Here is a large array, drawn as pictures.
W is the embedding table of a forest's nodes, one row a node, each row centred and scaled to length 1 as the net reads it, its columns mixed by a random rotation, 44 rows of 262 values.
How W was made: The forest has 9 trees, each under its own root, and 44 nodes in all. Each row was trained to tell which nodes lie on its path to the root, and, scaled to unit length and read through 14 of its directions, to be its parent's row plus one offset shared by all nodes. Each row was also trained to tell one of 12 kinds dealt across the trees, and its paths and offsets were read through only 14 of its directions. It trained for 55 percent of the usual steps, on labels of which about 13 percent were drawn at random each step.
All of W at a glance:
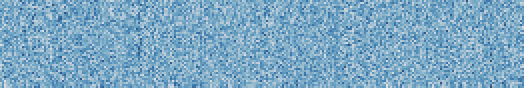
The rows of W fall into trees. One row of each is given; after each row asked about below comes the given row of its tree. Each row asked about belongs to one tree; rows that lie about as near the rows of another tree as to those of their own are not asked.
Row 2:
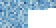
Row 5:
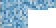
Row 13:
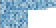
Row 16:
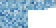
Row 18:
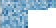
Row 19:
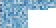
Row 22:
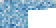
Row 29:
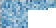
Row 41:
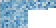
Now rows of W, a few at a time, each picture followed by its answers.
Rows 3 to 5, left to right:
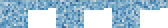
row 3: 29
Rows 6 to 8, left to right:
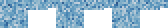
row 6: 29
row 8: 2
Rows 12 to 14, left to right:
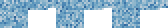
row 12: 18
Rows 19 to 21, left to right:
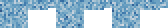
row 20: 16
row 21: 19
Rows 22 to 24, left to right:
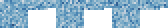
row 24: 2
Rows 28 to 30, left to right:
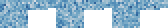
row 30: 2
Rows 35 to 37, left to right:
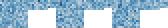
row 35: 29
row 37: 29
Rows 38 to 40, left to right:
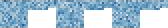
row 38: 16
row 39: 5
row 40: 18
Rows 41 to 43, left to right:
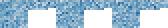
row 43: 2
